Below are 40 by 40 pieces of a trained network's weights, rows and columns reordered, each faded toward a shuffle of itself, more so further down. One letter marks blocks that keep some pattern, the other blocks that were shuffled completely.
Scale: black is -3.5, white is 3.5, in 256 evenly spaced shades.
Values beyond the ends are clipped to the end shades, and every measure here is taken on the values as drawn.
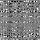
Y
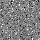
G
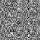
Y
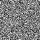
G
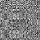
Y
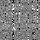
Y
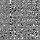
Y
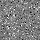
G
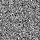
G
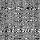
Y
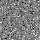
G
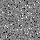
G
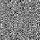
Y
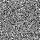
G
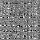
Y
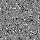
G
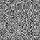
Y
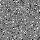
G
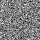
G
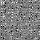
Y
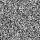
G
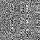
Y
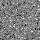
G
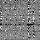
Y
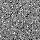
G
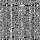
Y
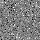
G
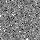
G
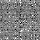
Y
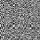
Y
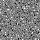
G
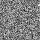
G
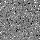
G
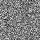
G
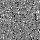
G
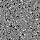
G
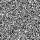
G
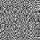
Y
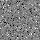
G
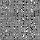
Y
